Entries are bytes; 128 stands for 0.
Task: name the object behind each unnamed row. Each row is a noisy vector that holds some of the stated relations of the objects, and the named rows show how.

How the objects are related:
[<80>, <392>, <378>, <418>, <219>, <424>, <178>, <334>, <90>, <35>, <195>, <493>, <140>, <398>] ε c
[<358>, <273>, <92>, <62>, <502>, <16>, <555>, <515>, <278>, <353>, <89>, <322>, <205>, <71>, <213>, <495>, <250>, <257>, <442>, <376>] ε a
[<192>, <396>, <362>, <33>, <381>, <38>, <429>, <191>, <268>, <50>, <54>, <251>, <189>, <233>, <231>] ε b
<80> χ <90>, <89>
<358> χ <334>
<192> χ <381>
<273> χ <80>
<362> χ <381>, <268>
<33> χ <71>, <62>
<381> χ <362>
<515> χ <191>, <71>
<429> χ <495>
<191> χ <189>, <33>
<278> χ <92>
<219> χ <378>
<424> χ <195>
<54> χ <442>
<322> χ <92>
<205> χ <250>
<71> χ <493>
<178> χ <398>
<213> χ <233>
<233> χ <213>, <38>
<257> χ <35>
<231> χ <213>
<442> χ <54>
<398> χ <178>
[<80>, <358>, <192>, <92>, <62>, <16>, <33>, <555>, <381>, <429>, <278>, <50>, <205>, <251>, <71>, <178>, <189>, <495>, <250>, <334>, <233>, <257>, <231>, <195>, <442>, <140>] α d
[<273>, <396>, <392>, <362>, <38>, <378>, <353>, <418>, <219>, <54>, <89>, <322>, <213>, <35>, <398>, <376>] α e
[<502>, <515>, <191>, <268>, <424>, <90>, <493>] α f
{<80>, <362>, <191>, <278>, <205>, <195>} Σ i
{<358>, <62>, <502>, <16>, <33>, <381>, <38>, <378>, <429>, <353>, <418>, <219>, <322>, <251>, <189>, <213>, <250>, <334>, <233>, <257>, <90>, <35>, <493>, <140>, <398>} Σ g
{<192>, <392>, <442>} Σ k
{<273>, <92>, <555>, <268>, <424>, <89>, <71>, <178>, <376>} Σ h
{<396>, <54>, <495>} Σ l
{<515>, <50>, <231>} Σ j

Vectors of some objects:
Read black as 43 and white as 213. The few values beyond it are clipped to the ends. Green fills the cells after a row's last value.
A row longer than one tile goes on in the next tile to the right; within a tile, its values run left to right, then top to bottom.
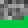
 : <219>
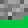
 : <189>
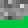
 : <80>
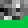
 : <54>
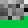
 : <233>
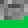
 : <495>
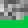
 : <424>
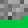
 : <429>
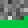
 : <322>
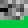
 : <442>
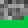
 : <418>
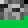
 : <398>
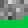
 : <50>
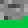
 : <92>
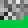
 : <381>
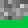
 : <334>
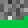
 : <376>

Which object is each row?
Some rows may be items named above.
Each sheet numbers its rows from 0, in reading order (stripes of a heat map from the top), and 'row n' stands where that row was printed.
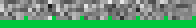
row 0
<424>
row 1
<515>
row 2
<424>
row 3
<268>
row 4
<231>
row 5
<502>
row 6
<555>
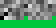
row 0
<362>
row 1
<502>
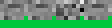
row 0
<555>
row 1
<278>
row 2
<233>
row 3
<278>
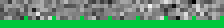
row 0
<38>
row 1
<33>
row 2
<205>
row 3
<392>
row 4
<189>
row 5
<191>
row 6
<178>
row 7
<90>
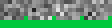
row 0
<396>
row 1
<71>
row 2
<493>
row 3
<192>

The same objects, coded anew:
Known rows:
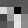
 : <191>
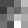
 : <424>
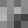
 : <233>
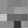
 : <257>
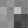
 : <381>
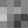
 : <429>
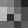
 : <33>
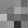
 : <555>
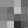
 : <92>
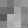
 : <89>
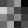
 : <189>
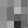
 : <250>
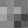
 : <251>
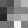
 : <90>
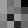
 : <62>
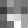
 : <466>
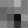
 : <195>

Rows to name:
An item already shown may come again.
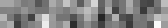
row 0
<442>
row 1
<502>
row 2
<495>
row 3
<231>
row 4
<178>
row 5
<424>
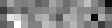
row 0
<466>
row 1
<322>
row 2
<213>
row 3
<71>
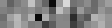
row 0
<353>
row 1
<71>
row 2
<50>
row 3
<213>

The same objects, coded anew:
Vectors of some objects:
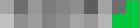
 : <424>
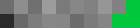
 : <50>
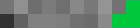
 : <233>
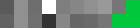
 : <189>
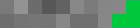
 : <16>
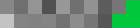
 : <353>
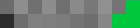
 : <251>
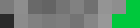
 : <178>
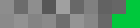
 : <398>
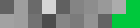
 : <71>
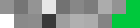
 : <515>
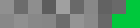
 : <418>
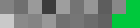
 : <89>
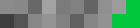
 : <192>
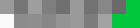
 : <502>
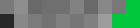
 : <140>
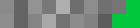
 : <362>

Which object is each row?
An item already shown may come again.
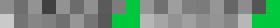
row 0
<322>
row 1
<90>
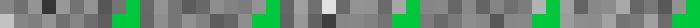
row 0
<213>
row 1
<92>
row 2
<62>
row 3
<442>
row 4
<392>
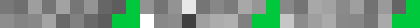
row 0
<38>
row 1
<515>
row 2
<268>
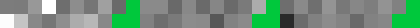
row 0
<493>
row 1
<442>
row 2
<50>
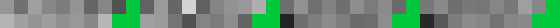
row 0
<90>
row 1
<71>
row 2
<381>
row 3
<231>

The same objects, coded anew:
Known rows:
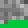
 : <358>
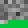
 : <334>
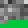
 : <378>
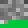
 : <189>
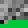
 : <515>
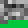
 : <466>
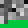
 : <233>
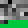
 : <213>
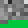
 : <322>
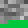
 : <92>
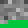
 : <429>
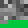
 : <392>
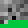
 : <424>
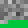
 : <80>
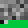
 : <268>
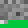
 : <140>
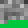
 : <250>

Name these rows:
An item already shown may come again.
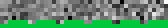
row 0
<90>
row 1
<189>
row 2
<424>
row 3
<231>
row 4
<213>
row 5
<362>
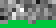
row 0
<381>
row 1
<38>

